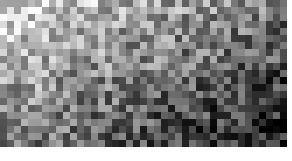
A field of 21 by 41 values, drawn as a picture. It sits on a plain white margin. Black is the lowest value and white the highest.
The grain is fine, like static. The bottom right is the ninth with the lowest average. The field climbs toward the top left. Neither half mirrors the other.
